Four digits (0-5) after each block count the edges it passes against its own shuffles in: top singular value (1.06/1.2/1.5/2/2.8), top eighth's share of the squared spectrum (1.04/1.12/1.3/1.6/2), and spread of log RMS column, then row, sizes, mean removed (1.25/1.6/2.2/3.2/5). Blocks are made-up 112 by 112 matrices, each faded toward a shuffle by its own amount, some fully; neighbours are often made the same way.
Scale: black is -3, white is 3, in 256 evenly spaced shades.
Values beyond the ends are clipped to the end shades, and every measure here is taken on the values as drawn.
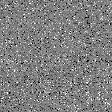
3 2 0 2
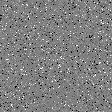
0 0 0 0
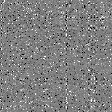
4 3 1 2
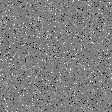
0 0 0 0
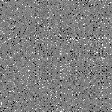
4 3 2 2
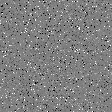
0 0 0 0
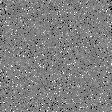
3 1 0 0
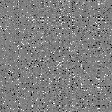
4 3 2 2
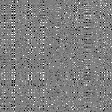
5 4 3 3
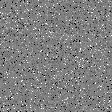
2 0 0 0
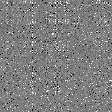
4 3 2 1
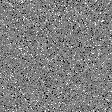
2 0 0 0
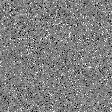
3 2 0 1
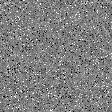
2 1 0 0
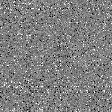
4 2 1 2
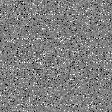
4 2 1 2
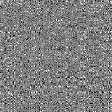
5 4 3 3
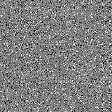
3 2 1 1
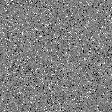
3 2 1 0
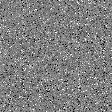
0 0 1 0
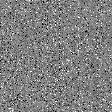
1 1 2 0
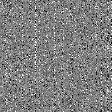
2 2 3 0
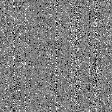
2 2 3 0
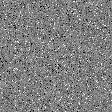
0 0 0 0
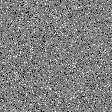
0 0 0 0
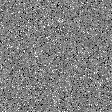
0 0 0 0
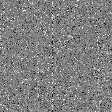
2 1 1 0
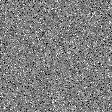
0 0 0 0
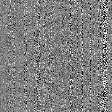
2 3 4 0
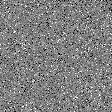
0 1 1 0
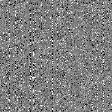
2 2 3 0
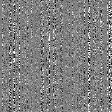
2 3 5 0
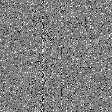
2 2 3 0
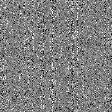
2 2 3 0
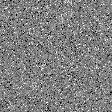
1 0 1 0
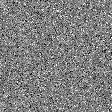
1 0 0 0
